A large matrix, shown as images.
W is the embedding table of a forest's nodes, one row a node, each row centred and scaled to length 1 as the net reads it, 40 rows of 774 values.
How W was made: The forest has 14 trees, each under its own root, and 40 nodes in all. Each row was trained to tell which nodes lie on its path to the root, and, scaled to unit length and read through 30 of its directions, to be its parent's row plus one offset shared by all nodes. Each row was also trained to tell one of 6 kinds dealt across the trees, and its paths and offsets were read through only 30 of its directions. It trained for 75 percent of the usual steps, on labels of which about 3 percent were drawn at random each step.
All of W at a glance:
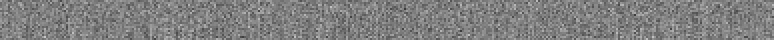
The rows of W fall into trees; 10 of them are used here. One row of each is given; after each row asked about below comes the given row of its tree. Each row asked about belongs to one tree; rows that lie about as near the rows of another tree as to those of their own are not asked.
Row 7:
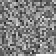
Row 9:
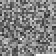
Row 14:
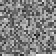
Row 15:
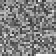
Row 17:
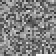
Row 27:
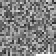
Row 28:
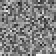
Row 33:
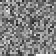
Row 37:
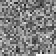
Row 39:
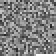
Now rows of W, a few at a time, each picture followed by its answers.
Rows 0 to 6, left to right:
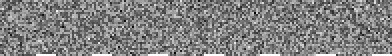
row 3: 33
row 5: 37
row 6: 37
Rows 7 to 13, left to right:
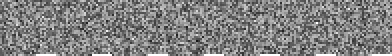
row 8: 37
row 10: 17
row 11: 14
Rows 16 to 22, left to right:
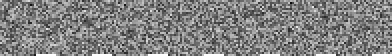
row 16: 9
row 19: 27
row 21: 28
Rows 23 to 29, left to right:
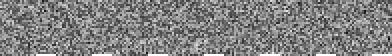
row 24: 9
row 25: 33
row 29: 28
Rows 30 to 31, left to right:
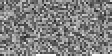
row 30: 15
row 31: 28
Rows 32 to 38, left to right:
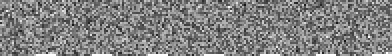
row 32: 9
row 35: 39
